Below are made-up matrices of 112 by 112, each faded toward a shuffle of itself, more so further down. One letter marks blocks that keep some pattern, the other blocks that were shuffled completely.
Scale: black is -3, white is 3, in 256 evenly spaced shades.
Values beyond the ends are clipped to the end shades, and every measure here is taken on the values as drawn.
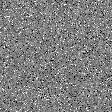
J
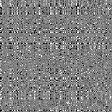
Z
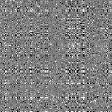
Z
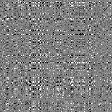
Z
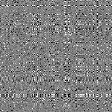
Z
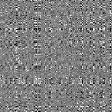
Z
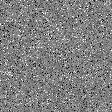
J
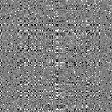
Z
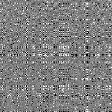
Z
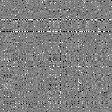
Z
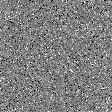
J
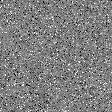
J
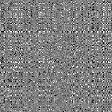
Z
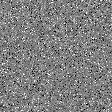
J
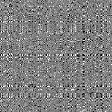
Z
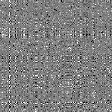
Z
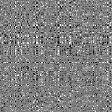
Z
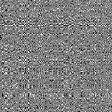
Z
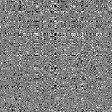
Z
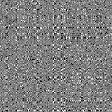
Z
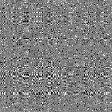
Z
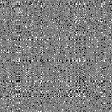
Z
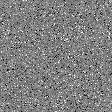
J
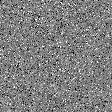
J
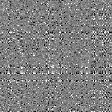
Z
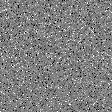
J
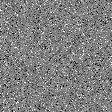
J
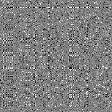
Z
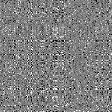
Z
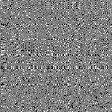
Z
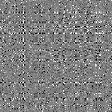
Z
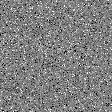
J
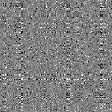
Z
